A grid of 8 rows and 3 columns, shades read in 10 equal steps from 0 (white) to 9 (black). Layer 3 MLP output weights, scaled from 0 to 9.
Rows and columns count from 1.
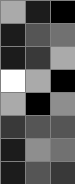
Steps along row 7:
down up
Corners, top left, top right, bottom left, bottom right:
3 9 8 7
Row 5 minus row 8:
-5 3 -3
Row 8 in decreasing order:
8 7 6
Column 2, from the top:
8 6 7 3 9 6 4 6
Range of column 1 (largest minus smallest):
8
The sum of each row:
20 19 18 12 16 19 17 21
